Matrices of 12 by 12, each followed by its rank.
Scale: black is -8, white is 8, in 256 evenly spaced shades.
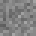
full rank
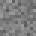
full rank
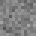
full rank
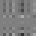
one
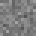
full rank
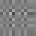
one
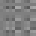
one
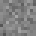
full rank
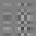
one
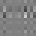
one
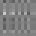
one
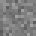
full rank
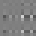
one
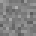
full rank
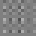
one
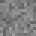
full rank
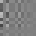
one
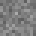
full rank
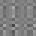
one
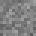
full rank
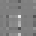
one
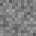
full rank
